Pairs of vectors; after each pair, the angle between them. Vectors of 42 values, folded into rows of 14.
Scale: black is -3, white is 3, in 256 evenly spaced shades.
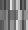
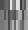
nearly parallel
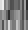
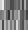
nearly parallel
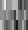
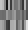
orthogonal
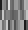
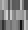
partly opposed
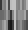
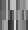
nearly parallel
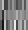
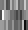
partly opposed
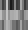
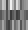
nearly opposite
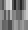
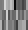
partly aligned
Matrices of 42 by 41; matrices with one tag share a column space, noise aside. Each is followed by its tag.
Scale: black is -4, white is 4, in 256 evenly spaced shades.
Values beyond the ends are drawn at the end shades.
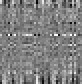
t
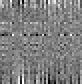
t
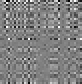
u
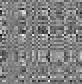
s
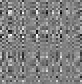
s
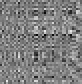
s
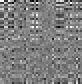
u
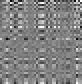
u
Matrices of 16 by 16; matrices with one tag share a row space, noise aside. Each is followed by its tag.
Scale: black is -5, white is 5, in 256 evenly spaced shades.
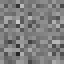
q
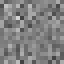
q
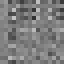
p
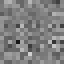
q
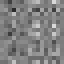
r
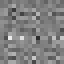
p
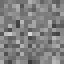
q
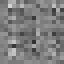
p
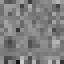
q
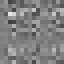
p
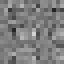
p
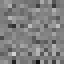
r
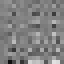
r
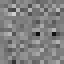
r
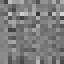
p
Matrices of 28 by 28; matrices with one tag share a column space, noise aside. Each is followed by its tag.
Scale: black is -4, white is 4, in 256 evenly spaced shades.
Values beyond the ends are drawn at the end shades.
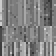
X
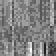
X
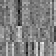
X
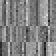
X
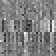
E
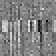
E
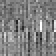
E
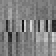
E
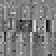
E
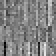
X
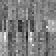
E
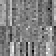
X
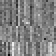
X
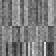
X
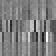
E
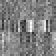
E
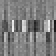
E
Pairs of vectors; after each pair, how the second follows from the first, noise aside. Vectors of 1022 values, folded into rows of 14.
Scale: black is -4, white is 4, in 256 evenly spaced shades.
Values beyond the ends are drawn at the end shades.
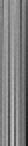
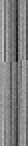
wrapped around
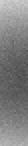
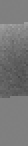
partly zeroed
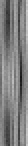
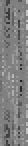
partly zeroed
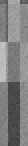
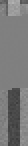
partly zeroed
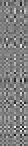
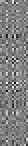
wrapped around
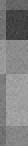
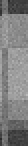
wrapped around
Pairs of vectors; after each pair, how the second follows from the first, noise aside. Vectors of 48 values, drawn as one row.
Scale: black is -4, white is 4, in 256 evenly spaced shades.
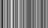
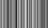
wrapped around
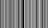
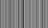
shrunk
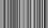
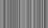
shrunk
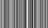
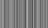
shrunk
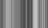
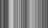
wrapped around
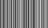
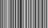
wrapped around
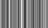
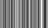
wrapped around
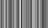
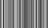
wrapped around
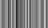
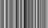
wrapped around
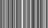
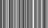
wrapped around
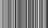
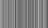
shrunk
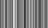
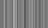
shrunk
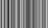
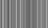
shrunk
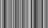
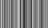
wrapped around
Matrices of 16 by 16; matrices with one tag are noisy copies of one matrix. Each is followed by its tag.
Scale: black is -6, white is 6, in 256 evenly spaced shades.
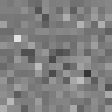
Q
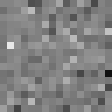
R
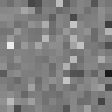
R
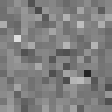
Q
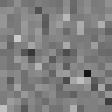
Q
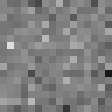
R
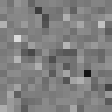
Q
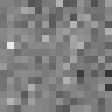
R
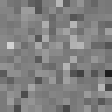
R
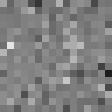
R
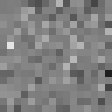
R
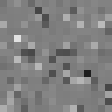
Q
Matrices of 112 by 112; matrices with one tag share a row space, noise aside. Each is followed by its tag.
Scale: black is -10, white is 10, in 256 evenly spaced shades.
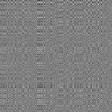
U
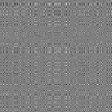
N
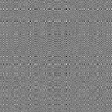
N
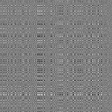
U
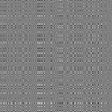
U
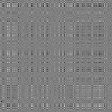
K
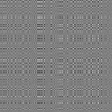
U
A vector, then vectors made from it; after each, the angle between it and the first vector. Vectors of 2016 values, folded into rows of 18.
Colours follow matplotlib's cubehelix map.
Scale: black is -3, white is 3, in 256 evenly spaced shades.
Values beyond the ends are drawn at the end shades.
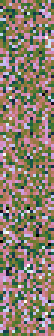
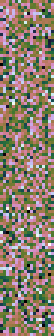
nearly opposite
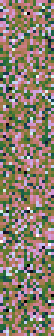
nearly opposite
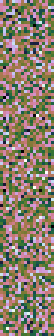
orthogonal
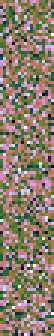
partly aligned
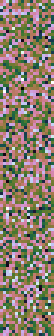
partly opposed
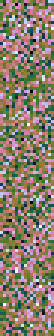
orthogonal
